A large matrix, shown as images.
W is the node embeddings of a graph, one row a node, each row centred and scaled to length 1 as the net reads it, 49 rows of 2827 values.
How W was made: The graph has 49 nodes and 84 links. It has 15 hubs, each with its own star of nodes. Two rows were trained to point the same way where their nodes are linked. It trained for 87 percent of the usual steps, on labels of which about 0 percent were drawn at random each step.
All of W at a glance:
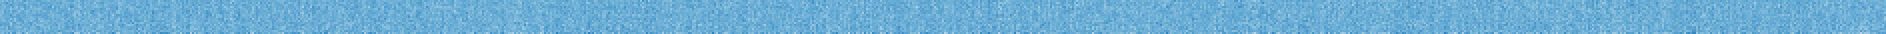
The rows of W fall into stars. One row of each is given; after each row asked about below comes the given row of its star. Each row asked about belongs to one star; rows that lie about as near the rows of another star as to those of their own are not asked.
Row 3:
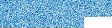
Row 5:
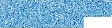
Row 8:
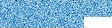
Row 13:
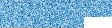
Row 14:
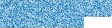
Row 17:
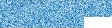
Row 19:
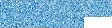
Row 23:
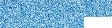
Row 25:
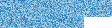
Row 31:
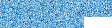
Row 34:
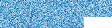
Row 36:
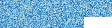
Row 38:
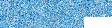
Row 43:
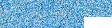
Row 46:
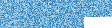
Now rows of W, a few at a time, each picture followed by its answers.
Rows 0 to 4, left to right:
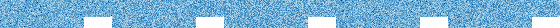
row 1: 46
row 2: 8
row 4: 19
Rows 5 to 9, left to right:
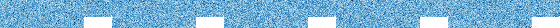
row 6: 3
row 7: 5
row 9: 38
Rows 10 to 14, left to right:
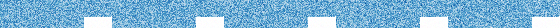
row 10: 3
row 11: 38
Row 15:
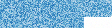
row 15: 14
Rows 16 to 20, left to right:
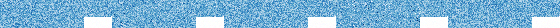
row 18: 5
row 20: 23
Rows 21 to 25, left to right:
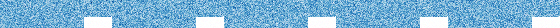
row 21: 8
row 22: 17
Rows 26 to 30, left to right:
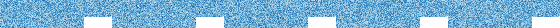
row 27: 5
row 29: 13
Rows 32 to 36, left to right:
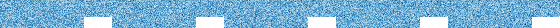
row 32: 17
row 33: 43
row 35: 13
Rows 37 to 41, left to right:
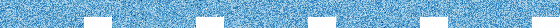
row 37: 36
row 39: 46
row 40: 31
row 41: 43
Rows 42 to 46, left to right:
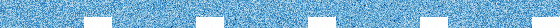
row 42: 31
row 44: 25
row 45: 19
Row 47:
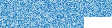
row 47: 23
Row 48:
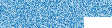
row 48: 34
